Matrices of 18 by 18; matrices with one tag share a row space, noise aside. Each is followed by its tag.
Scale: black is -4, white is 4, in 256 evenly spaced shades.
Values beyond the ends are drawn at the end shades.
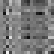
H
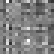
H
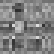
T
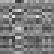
T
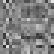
H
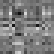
T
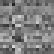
T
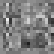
H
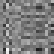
H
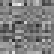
T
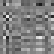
H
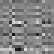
T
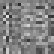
H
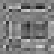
H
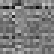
T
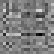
H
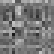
T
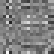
H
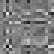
H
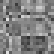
H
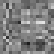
H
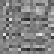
H
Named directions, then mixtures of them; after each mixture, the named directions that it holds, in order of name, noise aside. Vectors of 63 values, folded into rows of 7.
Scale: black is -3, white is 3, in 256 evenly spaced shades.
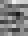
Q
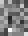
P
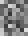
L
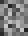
L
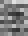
Q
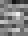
Q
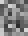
L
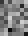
P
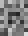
P, Q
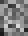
L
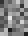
P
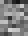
P, Q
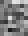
P, Q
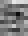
Q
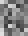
L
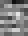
Q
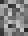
L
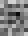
P, Q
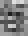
L, Q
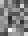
P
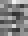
Q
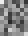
L, P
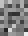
P, Q
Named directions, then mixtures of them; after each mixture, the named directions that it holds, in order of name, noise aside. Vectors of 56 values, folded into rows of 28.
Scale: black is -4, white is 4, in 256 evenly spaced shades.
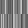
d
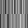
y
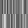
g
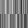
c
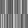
d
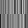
c, y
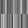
d, g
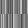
d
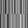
y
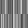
d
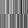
c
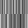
y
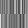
c, y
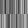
c, g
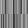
d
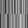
y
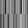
d, y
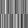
c, d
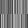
d, y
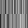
y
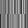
c, y
